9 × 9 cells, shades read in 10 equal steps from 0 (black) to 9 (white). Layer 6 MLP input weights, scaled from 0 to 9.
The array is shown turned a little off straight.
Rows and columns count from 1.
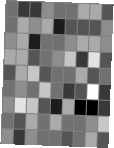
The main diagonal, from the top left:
4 6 1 4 4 2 0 5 3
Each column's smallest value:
3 2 1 3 1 2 0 0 2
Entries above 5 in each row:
2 2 3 4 3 2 3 3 1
